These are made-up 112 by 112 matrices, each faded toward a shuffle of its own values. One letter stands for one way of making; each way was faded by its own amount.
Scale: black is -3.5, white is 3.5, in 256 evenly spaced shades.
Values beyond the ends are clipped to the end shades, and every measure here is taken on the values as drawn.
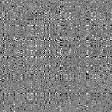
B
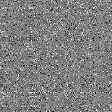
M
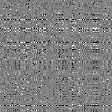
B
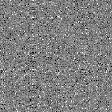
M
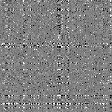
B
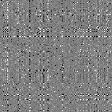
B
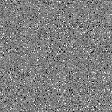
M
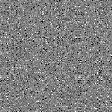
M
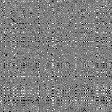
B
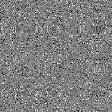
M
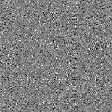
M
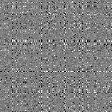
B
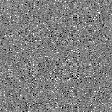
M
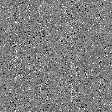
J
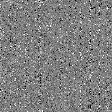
J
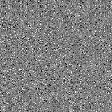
M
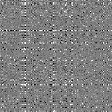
B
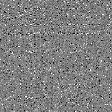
M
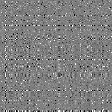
B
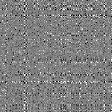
B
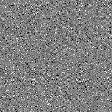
M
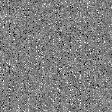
J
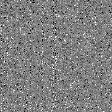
J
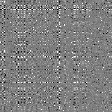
B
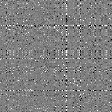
B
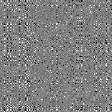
B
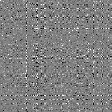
B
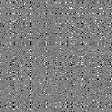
B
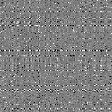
B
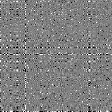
B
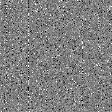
J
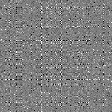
B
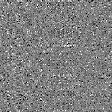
M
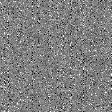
J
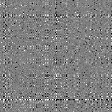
B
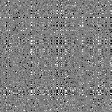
B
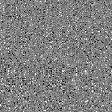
M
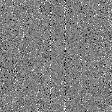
J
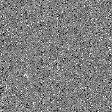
J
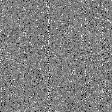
J
